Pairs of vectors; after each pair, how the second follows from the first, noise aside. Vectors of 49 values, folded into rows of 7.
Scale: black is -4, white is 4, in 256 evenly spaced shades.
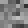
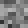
reversed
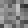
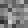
reversed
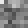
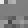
partly zeroed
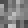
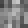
reversed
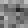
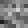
wrapped around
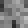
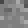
partly zeroed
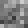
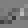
partly zeroed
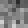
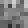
reversed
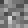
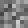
wrapped around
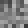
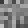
reversed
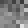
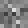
wrapped around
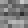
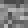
wrapped around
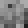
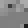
partly zeroed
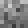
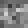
wrapped around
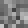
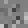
partly zeroed
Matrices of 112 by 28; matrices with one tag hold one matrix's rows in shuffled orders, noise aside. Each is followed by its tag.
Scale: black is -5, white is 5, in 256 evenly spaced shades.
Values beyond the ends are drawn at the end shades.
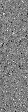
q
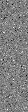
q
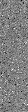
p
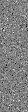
q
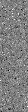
p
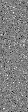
q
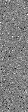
p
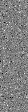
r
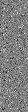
r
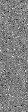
p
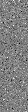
q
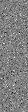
q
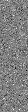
q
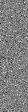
r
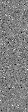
p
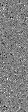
r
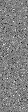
q
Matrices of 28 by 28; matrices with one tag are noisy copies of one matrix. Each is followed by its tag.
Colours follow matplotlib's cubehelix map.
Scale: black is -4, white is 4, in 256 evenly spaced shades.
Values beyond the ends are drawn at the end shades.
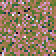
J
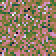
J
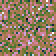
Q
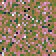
J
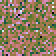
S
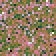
Q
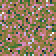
Q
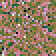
J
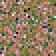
J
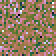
S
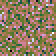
Q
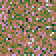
Q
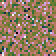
J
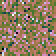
J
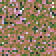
S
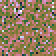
S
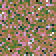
Q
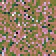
J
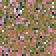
S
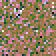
S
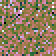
S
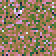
S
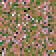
J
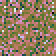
S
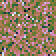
J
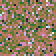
Q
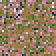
S
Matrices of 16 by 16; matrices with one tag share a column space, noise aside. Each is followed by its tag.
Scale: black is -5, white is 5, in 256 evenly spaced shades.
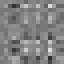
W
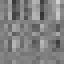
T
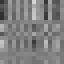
T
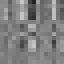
T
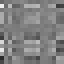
W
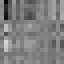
T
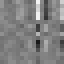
T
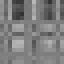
T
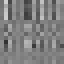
T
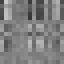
T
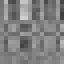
T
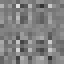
W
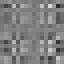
W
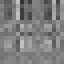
T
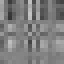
T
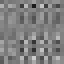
W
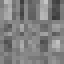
T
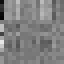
T
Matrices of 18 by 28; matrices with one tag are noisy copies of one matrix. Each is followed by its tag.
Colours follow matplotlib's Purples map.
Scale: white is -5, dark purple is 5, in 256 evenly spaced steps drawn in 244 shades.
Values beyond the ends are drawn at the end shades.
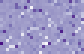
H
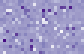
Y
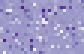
Y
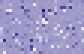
Y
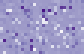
Y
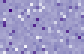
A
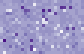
Y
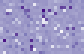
Y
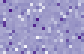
A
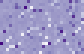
H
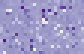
Y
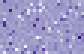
A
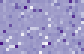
H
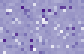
Y
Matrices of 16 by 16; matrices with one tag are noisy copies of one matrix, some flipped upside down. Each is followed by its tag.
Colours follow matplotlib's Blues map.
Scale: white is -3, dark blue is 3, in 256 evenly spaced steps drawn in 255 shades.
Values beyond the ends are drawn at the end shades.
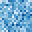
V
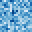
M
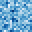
M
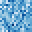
V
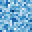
M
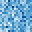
V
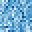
V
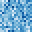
V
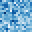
M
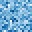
M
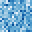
V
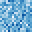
V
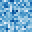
M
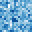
M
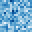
M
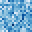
V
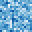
M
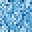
V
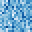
V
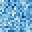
V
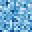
M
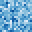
M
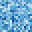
M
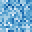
V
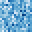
V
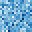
V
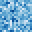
M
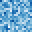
M
